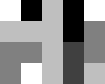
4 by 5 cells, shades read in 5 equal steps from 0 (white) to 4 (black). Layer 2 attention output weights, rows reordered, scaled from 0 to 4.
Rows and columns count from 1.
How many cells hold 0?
3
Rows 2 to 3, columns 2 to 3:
1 1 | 2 1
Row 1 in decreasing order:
4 4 1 0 0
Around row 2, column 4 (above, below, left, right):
4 3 1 2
